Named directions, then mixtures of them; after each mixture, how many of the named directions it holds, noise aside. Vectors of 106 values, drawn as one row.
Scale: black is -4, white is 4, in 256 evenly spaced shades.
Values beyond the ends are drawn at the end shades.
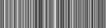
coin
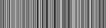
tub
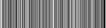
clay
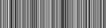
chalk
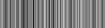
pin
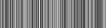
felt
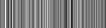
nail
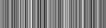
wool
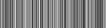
one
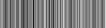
one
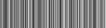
three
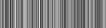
one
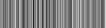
two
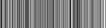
two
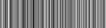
two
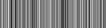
one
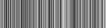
three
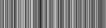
two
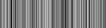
two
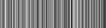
three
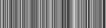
three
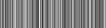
two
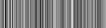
three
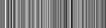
one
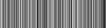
three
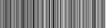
one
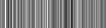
one
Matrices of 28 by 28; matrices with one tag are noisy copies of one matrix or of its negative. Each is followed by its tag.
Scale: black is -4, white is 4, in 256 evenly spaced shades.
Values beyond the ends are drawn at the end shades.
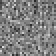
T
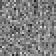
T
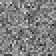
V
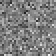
V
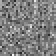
T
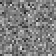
V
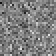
V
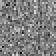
T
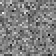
V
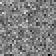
V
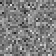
V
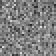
T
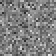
V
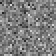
V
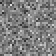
V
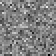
V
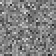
V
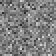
V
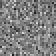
T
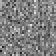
T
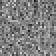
T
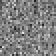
T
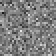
V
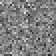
V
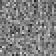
T
